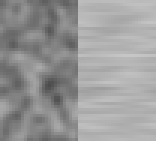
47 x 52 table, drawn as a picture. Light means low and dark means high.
The table splits into one row of 2 panels. Panel 1,1: middling, blotchy. Panel 1,2: low, streaked across, faint in contrast.
